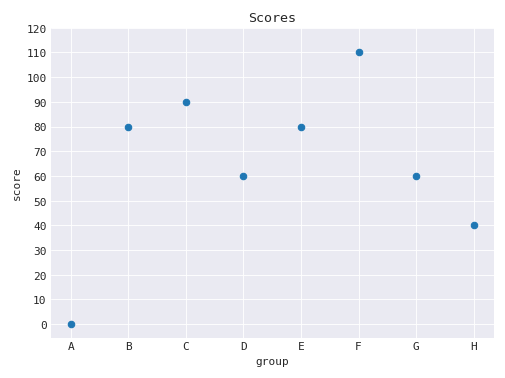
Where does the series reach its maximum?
F
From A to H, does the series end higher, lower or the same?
higher
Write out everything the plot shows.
Title: Scores
x-axis: group, ticks A B C D E F G H
y-axis: score, ticks 0 10 20 30 40 50 60 70 80 90 100 110 120
Values:
0 80 90 60 80 110 60 40
